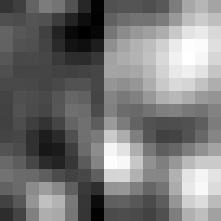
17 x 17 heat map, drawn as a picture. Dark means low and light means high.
The bottom middle is the roughest part. A vertical seam about 50% of the way across splits the table, and the right part is higher. The ninth with the highest average is the top right. The texture is blotchy.
